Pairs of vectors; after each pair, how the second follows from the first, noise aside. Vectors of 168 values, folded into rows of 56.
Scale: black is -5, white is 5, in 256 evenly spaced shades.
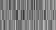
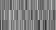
wrapped around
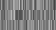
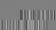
partly zeroed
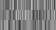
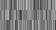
wrapped around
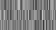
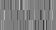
partly zeroed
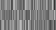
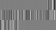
partly zeroed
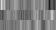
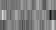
wrapped around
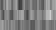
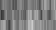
wrapped around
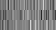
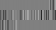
partly zeroed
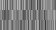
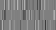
partly zeroed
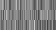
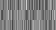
wrapped around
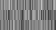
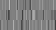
partly zeroed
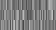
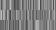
wrapped around
